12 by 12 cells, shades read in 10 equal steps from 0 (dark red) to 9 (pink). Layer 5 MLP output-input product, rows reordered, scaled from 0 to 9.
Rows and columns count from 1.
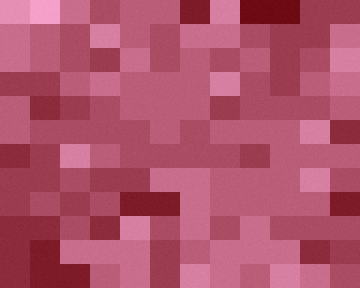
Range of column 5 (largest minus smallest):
6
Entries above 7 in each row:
2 0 0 0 0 0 0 0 0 0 0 0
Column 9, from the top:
0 4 5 4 4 5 3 5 5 6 6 5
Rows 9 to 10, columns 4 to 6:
4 1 1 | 2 7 4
